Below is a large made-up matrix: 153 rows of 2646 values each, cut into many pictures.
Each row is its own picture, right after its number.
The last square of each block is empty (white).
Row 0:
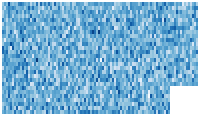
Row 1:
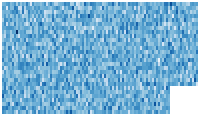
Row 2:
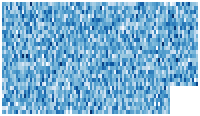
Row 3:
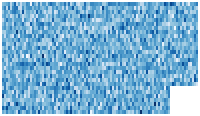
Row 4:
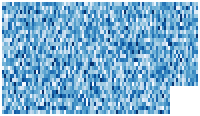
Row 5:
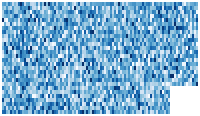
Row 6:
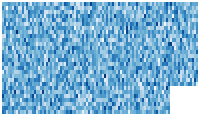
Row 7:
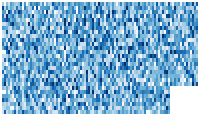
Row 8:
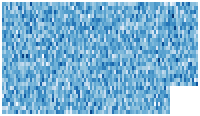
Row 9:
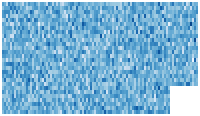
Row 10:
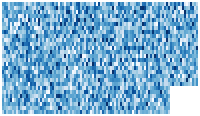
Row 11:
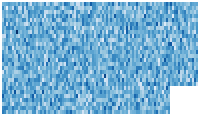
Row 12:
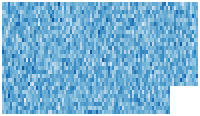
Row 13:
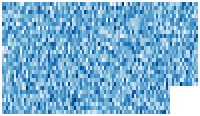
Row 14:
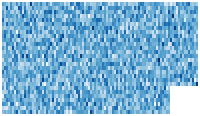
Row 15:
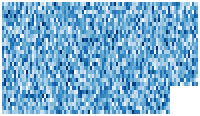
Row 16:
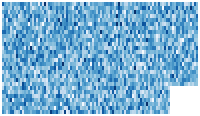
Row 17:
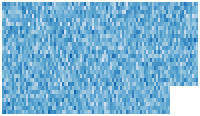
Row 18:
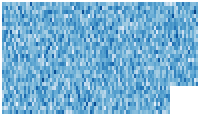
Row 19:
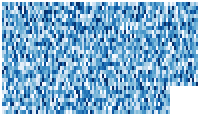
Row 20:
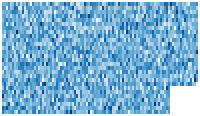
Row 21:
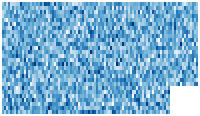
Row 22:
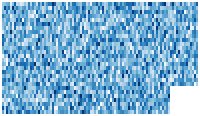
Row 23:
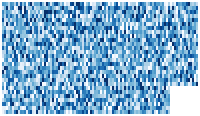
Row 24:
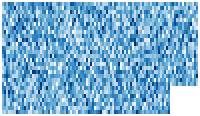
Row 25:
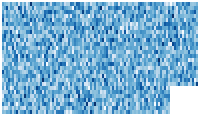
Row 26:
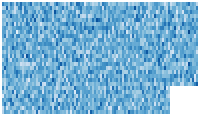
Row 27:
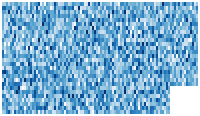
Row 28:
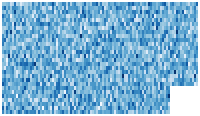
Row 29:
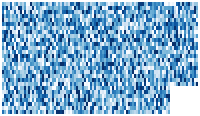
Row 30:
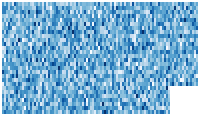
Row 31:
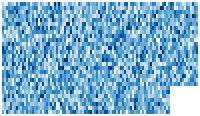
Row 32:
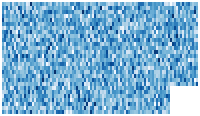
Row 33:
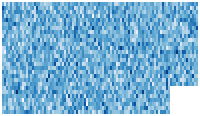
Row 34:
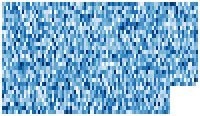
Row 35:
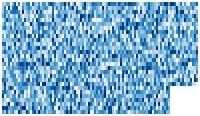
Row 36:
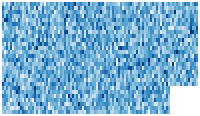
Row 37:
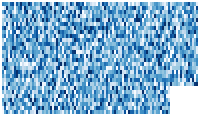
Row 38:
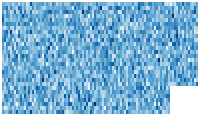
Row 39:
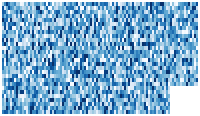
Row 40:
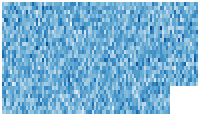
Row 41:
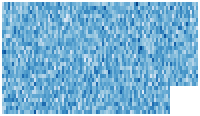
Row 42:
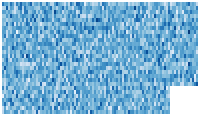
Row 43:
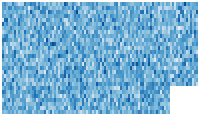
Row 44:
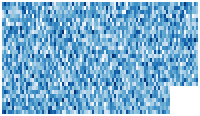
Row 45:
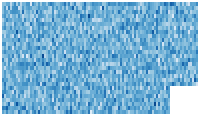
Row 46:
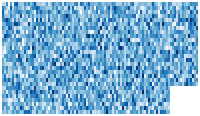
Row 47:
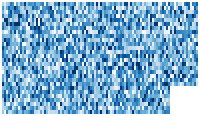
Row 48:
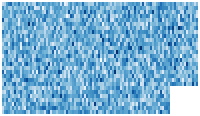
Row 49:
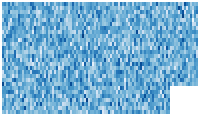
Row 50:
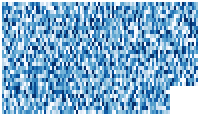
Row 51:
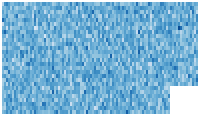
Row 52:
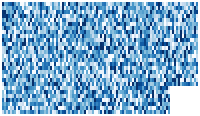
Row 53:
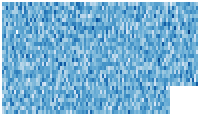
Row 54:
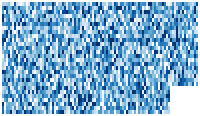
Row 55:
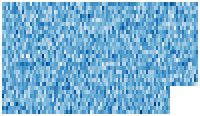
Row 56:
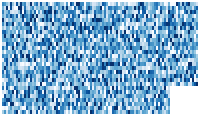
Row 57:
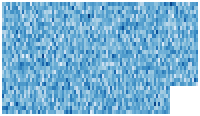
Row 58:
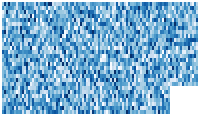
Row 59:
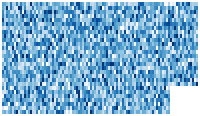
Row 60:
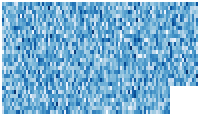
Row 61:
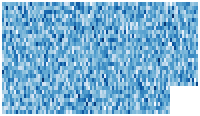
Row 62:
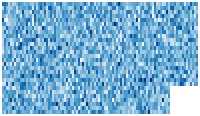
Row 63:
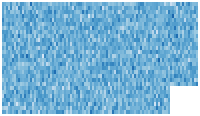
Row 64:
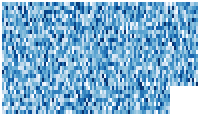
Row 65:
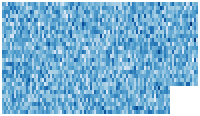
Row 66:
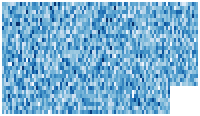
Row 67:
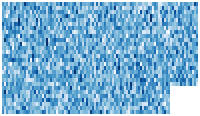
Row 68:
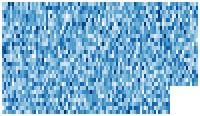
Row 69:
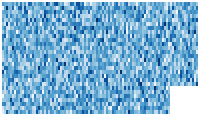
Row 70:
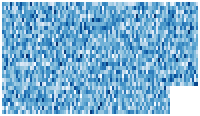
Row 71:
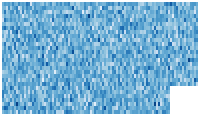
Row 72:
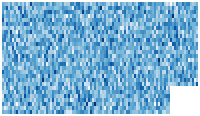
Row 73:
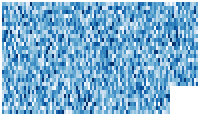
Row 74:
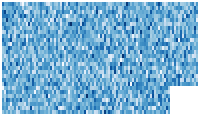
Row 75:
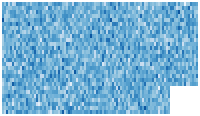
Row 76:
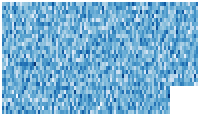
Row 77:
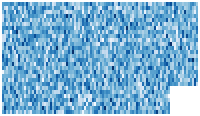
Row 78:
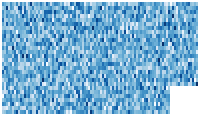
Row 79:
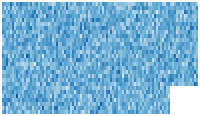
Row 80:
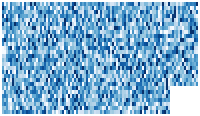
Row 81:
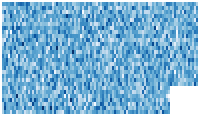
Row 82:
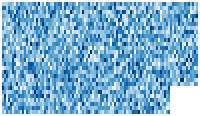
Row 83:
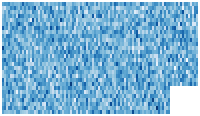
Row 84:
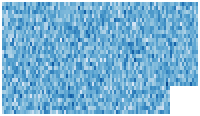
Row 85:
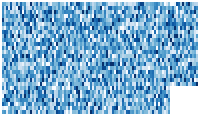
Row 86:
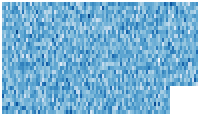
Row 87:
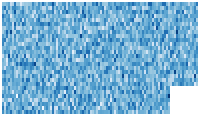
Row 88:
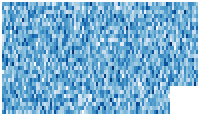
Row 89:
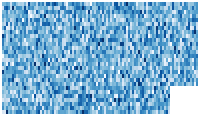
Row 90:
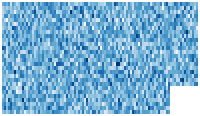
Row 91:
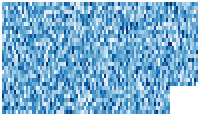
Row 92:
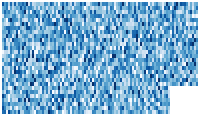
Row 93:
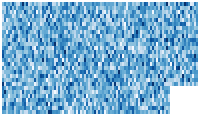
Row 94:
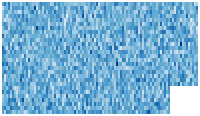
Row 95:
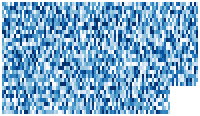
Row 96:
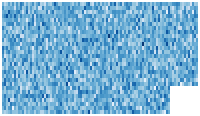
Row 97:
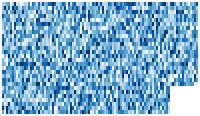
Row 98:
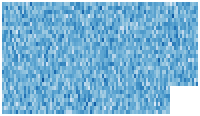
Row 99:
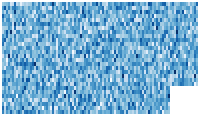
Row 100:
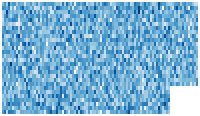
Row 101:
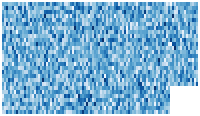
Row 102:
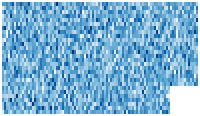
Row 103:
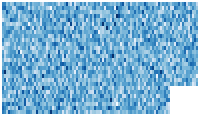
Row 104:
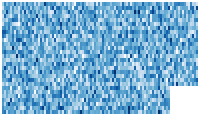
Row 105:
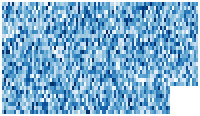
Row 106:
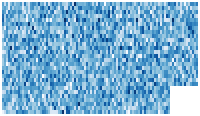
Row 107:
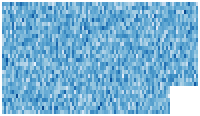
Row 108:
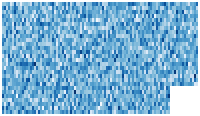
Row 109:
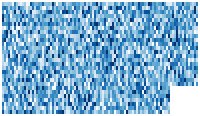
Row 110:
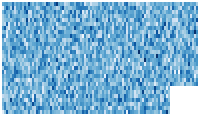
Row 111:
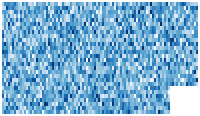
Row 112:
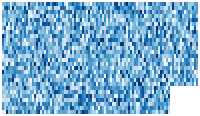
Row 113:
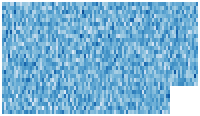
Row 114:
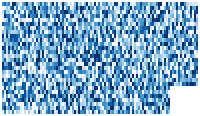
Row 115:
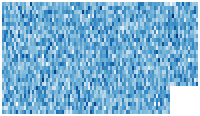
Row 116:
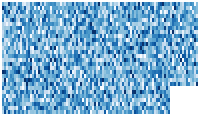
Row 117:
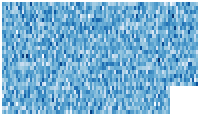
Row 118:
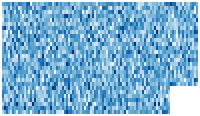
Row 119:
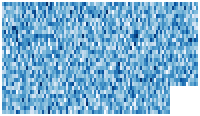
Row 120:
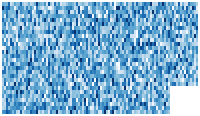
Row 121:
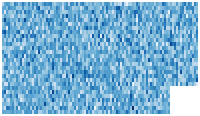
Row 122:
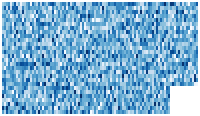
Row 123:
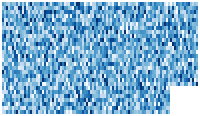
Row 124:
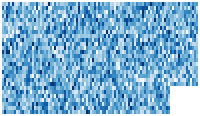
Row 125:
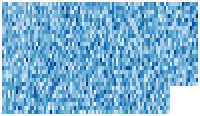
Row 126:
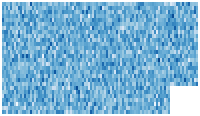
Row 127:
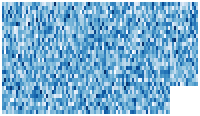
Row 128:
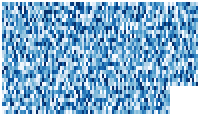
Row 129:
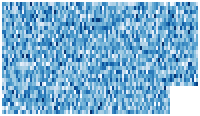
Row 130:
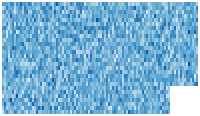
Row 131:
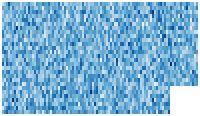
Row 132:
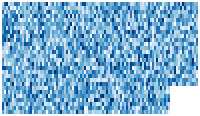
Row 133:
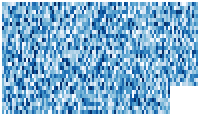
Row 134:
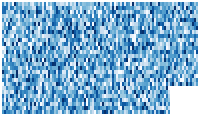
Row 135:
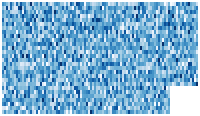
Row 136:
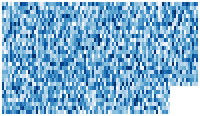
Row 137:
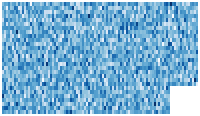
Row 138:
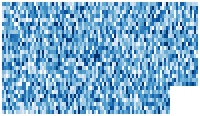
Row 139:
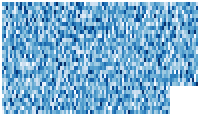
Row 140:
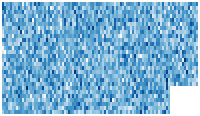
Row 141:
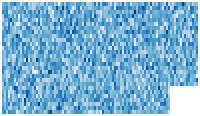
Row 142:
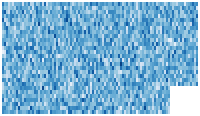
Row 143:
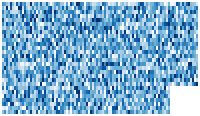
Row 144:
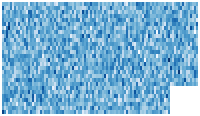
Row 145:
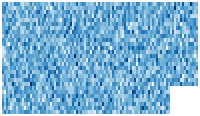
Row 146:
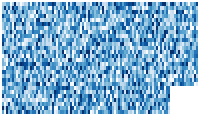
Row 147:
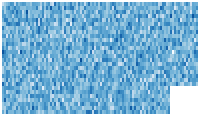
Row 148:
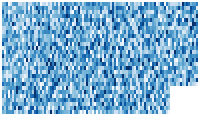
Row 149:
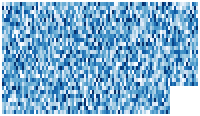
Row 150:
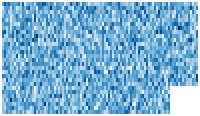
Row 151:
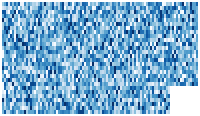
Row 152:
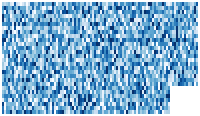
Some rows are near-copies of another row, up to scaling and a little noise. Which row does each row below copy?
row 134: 30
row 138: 114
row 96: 15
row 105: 124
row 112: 89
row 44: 17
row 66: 133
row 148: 125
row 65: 9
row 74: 52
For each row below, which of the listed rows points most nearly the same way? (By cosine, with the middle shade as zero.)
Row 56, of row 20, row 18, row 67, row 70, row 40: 70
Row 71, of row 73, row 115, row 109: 109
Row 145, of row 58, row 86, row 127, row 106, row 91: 106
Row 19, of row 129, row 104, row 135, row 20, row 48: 135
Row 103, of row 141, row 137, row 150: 141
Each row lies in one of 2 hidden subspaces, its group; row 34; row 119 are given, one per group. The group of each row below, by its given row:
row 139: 34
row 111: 119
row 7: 119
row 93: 119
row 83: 119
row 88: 34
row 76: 34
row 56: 34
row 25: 34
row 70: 34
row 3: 34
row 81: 34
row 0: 119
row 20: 34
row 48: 119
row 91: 34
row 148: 119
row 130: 34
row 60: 119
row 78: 34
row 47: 119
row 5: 119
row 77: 34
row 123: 34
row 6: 34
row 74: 119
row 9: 119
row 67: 119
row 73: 34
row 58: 119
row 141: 119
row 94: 119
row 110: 34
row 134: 119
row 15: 119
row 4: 119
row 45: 34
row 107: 34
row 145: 119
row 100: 119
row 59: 34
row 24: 119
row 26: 34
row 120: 119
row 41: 119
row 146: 34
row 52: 119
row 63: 34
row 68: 119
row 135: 34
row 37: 34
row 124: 119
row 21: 119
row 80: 119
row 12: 119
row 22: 34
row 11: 34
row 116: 119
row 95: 119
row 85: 34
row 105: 119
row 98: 34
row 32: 34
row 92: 119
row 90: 119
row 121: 119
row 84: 119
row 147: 119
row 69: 34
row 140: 119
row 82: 119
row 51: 119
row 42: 34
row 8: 34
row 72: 34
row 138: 119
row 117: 34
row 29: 34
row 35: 34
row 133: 119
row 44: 119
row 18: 34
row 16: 119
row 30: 119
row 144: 34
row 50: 119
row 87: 34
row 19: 34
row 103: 119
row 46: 119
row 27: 119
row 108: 34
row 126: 34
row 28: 34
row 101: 34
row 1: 34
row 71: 34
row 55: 34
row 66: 119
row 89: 34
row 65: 119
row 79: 34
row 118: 34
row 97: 34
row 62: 119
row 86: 34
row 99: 34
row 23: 34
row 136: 119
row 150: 119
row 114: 119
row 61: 34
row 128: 34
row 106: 119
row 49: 119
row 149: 119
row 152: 34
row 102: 34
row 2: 34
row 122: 34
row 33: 119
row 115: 34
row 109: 34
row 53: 34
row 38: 34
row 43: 119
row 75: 119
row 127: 119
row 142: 119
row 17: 119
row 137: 34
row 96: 119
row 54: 34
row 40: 119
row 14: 34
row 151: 119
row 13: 119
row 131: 119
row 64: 34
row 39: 119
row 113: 34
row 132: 119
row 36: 119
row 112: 34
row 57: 34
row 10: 119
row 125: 119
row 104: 119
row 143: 34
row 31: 119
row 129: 34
